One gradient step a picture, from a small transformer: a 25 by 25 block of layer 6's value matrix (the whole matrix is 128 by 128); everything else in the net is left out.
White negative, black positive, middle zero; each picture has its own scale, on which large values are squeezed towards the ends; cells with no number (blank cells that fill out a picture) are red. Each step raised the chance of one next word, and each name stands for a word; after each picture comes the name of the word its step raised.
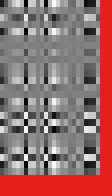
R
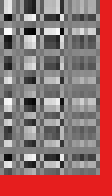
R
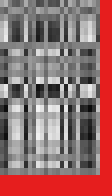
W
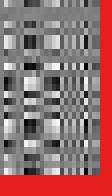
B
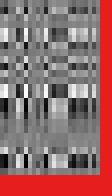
W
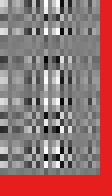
R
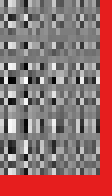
B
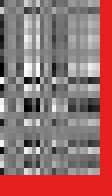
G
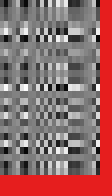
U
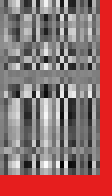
W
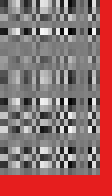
R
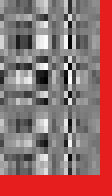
B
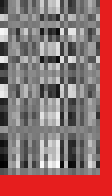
W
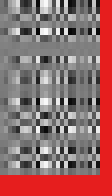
R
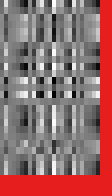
W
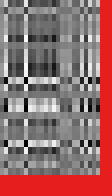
G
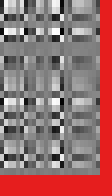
R
